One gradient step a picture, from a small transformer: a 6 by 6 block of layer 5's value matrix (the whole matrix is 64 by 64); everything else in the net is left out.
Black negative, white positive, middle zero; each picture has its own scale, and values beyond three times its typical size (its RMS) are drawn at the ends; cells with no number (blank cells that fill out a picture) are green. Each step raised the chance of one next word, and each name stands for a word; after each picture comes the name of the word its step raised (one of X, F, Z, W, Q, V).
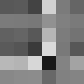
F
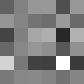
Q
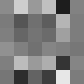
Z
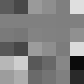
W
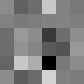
F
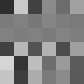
F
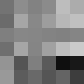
W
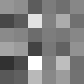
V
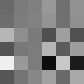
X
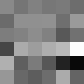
W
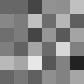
Q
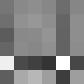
F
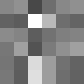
V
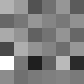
X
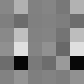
Q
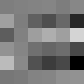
V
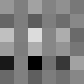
Q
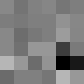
X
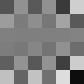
Z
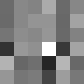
W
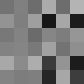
V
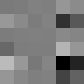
V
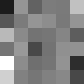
F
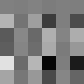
V
